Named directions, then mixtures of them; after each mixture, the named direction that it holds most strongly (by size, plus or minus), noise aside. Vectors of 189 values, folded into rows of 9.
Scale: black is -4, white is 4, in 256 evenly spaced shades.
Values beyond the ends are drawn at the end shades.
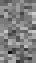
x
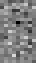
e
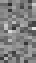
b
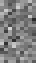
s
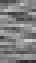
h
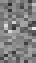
b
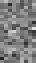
b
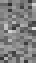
b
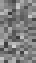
s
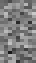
x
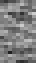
h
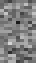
x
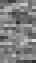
h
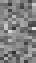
b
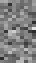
x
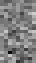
x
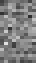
s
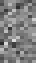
s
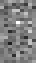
e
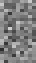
s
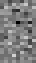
e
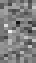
e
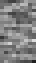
h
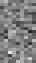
x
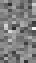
b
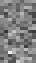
x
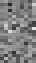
b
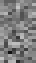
x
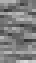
h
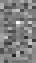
e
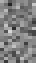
b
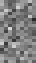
s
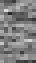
h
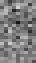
e
